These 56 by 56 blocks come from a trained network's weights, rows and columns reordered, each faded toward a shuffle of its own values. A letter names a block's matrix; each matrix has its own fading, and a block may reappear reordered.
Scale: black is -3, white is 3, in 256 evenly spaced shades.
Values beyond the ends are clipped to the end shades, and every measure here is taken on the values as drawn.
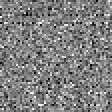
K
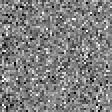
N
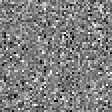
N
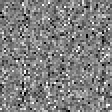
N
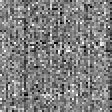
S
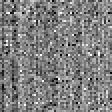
S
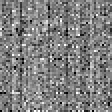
S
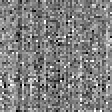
S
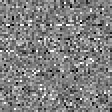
K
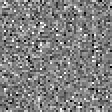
N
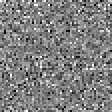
K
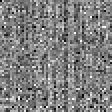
S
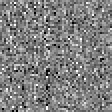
N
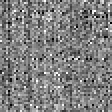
S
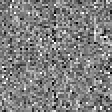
N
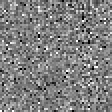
N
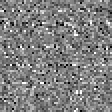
K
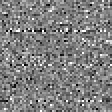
K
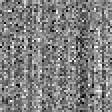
S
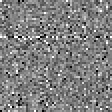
N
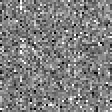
N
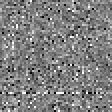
N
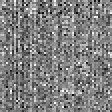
S
